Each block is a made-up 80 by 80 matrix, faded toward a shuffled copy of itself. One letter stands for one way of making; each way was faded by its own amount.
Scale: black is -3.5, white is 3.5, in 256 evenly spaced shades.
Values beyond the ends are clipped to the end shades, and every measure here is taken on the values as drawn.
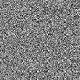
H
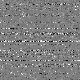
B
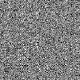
H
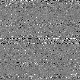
B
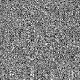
H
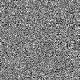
H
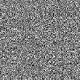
H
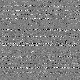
B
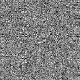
H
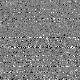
B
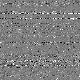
B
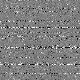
B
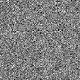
H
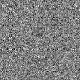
H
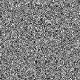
H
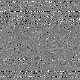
B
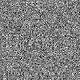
H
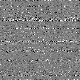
B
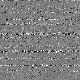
B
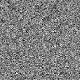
H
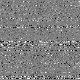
B
